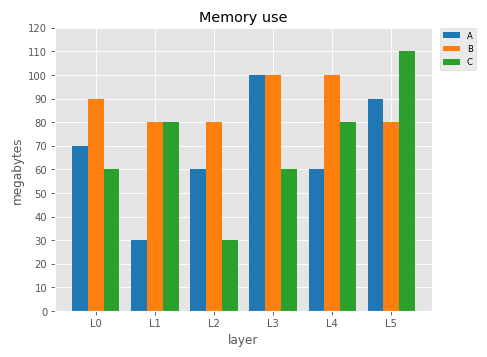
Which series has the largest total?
B
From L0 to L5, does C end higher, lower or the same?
higher
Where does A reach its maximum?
L3
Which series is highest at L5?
C
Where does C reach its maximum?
L5
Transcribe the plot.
Title: Memory use
x-axis: layer, ticks L0 L1 L2 L3 L4 L5
y-axis: megabytes, ticks 0 10 20 30 40 50 60 70 80 90 100 110 120
Legend: A, B, C
Values:
A: 70 30 60 100 60 90
B: 90 80 80 100 100 80
C: 60 80 30 60 80 110
